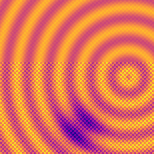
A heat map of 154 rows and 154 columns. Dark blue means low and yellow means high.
A horizontal seam about 40% of the way down splits the table, and the top part is calmer. No row or column stands out. The ninth with the lowest average is the bottom middle. One dip sinks in the bottom middle. Concentric rings centre on the middle right.
